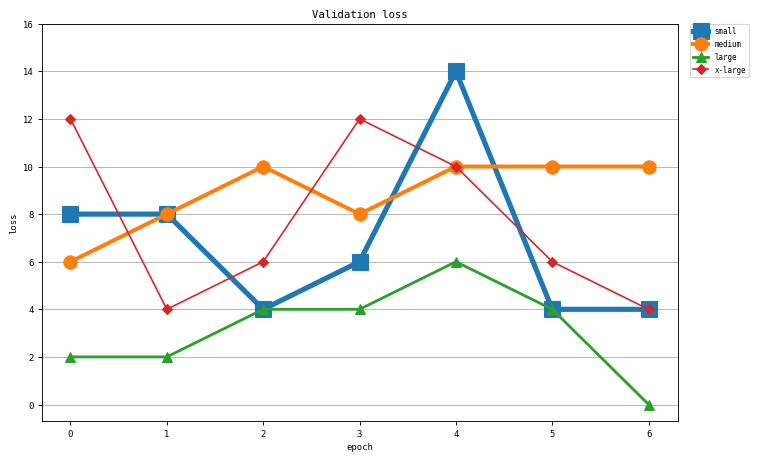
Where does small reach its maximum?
4
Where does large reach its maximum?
4
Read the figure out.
Title: Validation loss
x-axis: epoch, ticks 0 1 2 3 4 5 6
y-axis: loss, ticks 0 2 4 6 8 10 12 14 16
Legend: small, medium, large, x-large
Values:
small: 8 8 4 6 14 4 4
medium: 6 8 10 8 10 10 10
large: 2 2 4 4 6 4 0
x-large: 12 4 6 12 10 6 4
